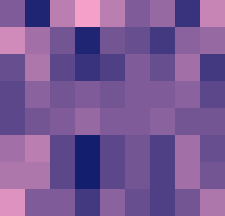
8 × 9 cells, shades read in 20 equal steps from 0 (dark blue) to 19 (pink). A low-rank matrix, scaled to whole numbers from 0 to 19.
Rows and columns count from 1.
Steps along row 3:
up down down up up down up down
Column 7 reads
11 4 7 9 10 5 5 5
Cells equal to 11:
3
